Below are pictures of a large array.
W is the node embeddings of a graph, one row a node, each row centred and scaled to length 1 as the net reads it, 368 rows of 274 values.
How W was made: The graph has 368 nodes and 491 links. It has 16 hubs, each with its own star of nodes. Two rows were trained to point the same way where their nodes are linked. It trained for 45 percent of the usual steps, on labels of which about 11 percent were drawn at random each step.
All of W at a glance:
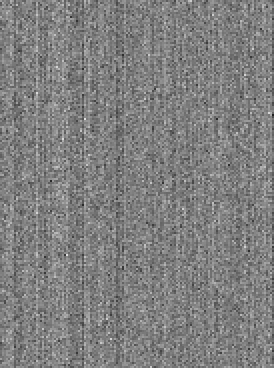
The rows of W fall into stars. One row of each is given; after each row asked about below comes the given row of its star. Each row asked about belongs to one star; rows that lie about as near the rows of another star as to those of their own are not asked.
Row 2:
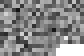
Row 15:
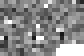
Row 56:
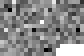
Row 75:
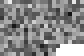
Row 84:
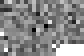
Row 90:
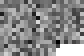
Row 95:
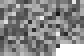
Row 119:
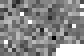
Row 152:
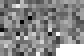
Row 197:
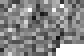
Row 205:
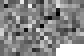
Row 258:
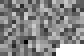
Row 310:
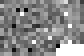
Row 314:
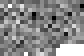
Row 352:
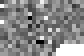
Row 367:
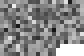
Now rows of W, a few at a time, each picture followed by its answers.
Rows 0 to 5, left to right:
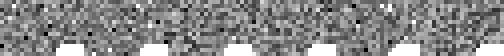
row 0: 197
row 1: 2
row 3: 75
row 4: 152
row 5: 90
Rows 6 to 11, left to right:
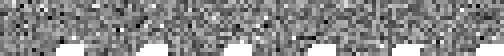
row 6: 367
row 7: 84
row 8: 2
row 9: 75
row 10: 314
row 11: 90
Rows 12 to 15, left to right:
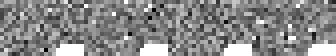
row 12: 56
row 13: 352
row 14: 352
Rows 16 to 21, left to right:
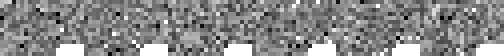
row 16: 367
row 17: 314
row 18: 56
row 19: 95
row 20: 90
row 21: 152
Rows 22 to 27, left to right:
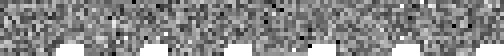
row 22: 152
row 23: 75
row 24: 352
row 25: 95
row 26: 119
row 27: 119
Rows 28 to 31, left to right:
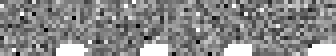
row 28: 310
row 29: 90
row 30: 352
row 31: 152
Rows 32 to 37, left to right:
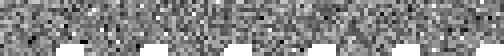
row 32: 197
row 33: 56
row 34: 15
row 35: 56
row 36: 197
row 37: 119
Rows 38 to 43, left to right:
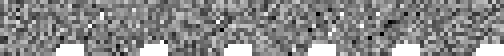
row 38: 367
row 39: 258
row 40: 84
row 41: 95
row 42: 197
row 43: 2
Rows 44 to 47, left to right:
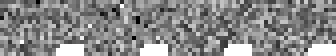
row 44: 75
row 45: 258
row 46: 197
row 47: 119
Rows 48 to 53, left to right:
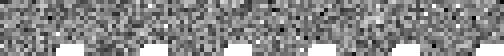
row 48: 258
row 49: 84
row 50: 258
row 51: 119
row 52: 310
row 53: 197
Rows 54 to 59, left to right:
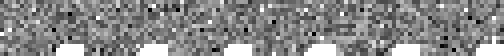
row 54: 84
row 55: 84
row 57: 152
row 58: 75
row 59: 367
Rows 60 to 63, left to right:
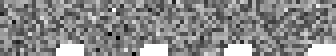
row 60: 258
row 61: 197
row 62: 314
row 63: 2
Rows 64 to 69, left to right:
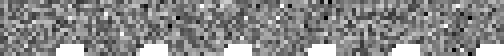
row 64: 314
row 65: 310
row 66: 95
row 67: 56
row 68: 75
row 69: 367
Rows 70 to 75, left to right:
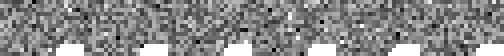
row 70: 119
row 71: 15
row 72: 352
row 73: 2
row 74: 15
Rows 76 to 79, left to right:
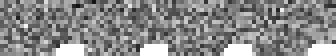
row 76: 197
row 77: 119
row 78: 15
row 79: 75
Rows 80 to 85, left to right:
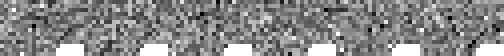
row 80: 90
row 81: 205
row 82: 75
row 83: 119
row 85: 152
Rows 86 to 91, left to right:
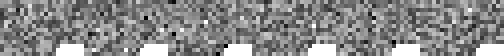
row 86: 197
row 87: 205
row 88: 84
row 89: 15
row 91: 56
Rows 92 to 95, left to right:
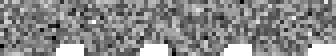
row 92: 197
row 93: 197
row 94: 367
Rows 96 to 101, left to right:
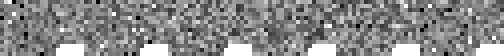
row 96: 367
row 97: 352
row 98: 352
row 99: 352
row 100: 119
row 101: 258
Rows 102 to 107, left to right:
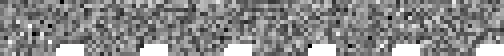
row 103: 352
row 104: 95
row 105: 84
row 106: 197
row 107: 152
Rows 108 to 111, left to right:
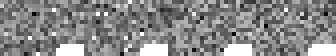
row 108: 314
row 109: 95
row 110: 15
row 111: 2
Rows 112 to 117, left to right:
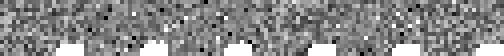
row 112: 258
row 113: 95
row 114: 258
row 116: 314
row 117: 75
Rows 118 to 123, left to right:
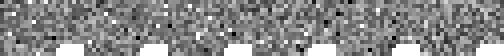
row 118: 95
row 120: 314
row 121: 75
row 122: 367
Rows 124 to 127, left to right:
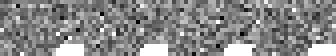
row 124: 152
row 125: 205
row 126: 15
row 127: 90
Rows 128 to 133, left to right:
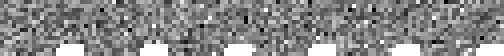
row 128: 90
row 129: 310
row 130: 90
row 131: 90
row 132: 75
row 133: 90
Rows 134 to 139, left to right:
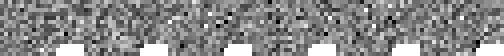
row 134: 314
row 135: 352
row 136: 197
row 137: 205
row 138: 197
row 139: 90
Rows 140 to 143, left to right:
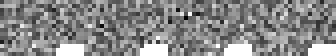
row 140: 352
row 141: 90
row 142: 205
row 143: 56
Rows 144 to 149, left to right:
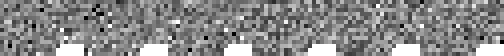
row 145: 205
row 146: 15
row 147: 367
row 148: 205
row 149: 2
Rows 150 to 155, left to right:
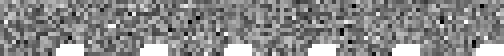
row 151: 2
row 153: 90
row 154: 15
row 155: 152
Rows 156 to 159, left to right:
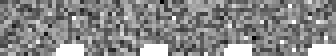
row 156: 84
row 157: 310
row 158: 15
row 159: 258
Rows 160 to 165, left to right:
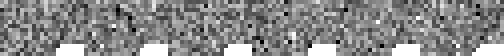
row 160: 56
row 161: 352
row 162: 314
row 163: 310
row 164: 56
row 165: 90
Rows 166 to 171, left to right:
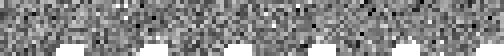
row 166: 15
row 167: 90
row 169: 152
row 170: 258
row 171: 90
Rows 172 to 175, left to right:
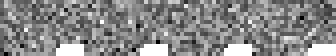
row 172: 352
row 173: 56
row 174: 75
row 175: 90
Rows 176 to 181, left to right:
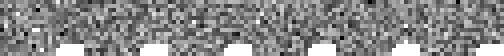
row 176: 258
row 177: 152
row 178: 352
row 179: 197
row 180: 310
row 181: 56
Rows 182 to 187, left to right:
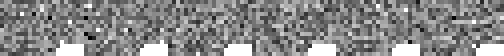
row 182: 205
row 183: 205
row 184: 314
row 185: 95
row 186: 205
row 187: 314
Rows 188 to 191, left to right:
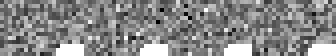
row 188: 2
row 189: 75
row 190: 152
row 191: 310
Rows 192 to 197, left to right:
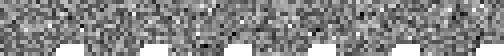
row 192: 352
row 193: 367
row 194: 15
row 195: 95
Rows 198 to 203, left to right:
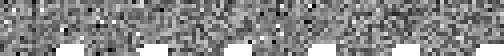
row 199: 75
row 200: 152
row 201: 205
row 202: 90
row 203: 75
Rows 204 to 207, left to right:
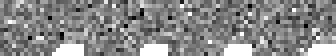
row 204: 15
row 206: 119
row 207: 90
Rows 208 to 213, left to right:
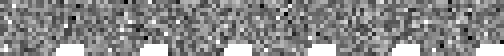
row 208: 119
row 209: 2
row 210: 310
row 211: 258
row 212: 119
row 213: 258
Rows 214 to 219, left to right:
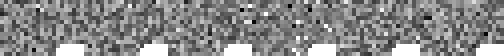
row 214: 367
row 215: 90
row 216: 119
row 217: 205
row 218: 75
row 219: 56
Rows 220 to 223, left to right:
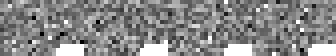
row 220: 258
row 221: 352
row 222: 56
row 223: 152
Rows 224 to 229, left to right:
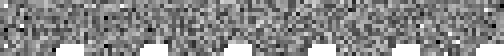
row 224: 56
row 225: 367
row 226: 310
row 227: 197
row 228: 197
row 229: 314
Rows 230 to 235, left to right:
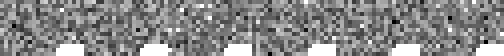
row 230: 119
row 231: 367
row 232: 90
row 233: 95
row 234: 367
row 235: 352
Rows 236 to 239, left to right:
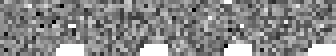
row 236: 205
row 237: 367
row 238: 310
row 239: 90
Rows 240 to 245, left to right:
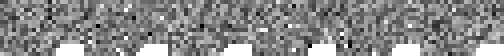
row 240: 310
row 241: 15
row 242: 90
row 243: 197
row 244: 15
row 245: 2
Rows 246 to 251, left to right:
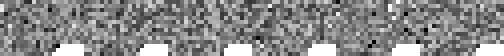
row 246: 310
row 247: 84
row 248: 258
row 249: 352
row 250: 2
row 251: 84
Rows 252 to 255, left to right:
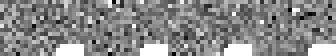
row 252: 119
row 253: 258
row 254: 352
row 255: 367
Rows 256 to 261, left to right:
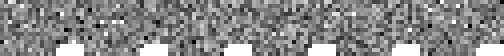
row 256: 367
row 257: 75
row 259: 352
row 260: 310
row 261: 197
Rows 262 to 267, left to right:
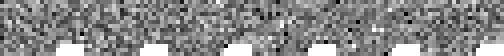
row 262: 95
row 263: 56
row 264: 15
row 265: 75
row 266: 2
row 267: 352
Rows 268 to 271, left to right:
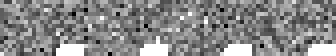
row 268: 352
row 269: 258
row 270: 84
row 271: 95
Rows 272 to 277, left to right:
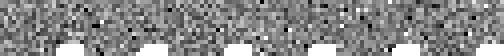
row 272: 152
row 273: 310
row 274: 15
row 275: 84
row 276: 56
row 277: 2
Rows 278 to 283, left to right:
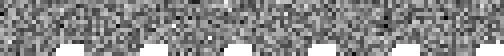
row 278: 90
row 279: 310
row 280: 75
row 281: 197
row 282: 119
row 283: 84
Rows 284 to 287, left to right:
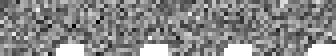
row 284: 152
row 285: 56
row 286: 119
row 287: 75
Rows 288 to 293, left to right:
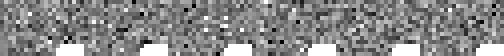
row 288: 197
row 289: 367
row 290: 2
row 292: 205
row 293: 197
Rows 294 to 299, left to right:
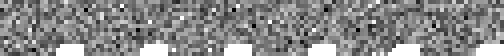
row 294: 367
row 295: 258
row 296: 84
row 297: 314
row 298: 90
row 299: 152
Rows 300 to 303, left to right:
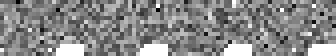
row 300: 119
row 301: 152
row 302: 119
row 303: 197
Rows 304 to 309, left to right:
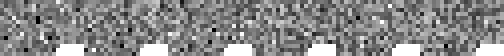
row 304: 75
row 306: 119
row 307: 75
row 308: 314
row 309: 90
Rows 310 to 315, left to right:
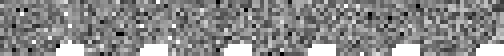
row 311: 2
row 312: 75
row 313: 56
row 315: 314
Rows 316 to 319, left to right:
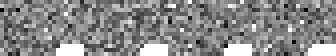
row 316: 310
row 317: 314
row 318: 197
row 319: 84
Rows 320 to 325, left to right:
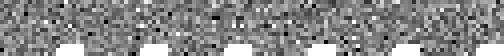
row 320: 205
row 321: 2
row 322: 119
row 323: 75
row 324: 75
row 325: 152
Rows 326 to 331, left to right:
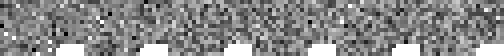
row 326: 314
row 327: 75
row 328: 90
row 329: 197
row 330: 197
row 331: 95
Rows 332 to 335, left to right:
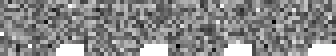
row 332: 84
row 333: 95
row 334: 258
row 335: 95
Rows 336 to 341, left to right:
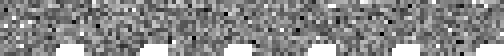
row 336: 75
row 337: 15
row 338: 367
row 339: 119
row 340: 197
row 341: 352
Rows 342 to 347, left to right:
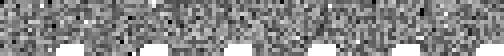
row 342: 90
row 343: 352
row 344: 205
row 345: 119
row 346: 75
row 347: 15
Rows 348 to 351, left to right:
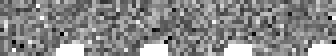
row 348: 258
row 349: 152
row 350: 310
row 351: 367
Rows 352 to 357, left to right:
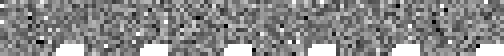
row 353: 314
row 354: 84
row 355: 352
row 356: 205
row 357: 95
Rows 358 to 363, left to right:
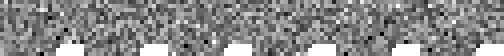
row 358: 367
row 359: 314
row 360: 352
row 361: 84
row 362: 197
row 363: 15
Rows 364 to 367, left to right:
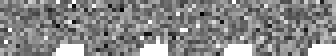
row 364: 2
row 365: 258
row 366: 205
